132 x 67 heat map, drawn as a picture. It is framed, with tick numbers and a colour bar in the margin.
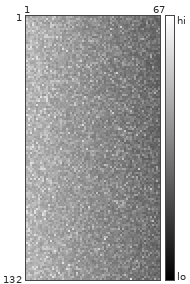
The texture is fine-grained noise. No single row or column stands out from its neighbours. No regular stripes run through it. There is an overall slope up to the left.
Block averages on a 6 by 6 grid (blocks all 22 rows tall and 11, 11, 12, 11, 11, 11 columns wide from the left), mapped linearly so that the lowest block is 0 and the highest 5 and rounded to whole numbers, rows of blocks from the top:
5 4 3 2 1 0
5 4 3 2 1 0
5 4 3 2 1 0
5 4 3 2 1 0
5 4 3 2 1 0
5 4 3 2 1 0
